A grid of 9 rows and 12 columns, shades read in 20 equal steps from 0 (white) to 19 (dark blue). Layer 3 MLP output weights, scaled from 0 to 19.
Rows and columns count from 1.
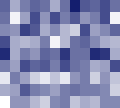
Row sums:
148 121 122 101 153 140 72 117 87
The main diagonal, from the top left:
13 1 16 7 13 11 2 12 7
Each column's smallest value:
0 1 6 4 2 1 2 4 7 4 7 1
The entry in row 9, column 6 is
10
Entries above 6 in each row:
12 10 10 8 12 12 5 11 7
